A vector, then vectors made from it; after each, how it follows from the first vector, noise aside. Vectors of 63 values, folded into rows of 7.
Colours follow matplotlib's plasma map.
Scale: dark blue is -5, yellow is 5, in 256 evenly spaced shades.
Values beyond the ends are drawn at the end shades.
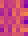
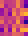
scaled up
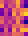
scaled up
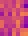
wrapped around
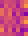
negated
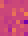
partly zeroed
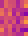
negated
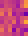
negated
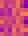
copied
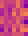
copied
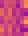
negated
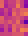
copied
